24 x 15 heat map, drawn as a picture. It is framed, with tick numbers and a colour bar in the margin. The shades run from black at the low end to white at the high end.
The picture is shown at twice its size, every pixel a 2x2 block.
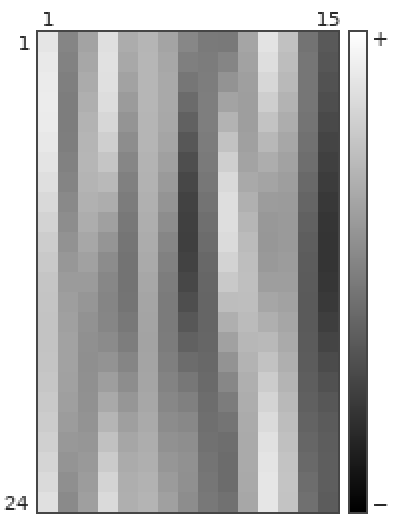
The grain runs up and down. The ninth with the highest average is the top left. The bottom middle is the calmest part.
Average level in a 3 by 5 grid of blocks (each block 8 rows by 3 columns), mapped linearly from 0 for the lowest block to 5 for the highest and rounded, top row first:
55251
43050
44241
